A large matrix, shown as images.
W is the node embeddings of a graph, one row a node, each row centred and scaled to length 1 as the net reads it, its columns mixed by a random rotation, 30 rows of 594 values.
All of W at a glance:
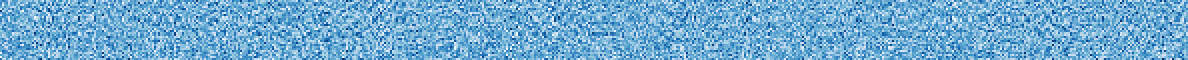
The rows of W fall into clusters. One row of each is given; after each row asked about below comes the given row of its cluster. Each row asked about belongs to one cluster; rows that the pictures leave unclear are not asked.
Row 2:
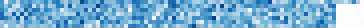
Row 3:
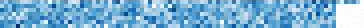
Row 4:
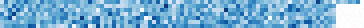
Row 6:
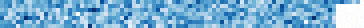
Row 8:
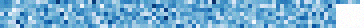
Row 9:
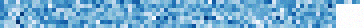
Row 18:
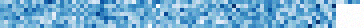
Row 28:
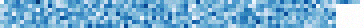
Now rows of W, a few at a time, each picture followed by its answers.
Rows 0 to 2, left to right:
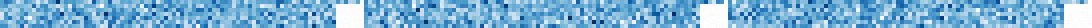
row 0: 8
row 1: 9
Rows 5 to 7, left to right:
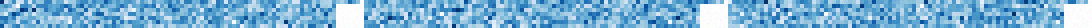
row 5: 18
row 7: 28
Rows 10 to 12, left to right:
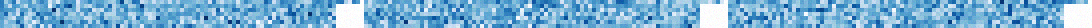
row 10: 9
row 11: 2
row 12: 6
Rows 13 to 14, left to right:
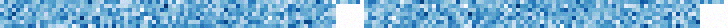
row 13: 4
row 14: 8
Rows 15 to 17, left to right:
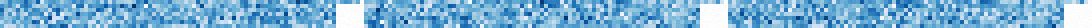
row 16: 2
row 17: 2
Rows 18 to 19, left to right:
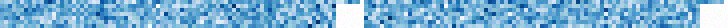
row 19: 6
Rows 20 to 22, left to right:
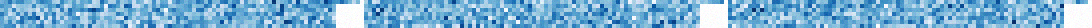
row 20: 6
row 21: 4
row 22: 18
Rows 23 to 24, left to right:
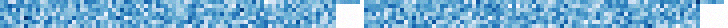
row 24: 3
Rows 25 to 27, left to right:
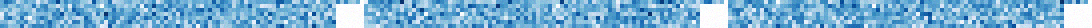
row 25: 8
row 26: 28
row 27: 3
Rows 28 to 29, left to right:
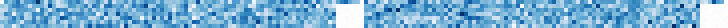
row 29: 18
